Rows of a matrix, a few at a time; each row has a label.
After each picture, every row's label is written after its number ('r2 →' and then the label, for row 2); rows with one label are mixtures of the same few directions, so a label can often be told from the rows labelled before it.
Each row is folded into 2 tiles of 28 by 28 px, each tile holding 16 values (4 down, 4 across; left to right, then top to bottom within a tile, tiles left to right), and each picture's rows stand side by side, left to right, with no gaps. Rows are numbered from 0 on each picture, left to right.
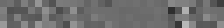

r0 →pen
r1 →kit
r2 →pen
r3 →kit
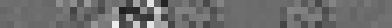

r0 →kit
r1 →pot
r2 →pen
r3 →pen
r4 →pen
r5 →pen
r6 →pot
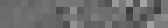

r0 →pot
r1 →kit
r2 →pot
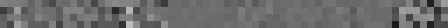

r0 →kit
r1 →pen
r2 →kit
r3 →pot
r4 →pot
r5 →pen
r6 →kit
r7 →pen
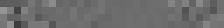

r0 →kit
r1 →pot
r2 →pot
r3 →pot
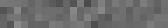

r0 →kit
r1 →pot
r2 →pot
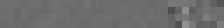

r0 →pot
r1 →pot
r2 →pen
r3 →kit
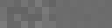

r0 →pen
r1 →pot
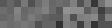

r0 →pot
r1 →pen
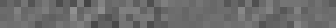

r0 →pot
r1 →pot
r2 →pen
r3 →pot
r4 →pot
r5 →kit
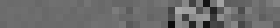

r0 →pen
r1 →pot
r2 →kit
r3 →pen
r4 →kit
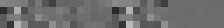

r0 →kit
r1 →kit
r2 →kit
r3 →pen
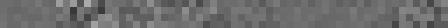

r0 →pen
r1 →pot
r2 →pen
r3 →pot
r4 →pen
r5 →pot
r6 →pot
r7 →pen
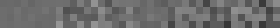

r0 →pot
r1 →pen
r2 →kit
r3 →pen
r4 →pen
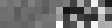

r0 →pot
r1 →pen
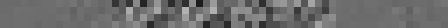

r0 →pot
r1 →pot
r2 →pot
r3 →pot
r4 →pen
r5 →pot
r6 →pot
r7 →kit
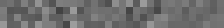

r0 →pen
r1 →kit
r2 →pot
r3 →pot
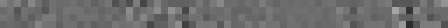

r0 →pot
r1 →pen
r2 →pot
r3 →kit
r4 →pen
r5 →pen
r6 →kit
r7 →kit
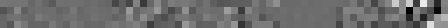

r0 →kit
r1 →kit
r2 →pot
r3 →kit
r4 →kit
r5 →pot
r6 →pen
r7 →pot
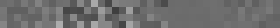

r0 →pen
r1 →pen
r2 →kit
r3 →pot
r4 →pot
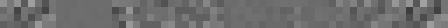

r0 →pot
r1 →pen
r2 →kit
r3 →pen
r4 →pen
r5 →kit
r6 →pot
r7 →pot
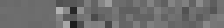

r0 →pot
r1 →kit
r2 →pen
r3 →pot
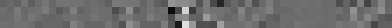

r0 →pot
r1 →kit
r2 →kit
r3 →kit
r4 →pot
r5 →kit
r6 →pot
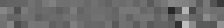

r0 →kit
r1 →kit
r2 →pen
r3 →kit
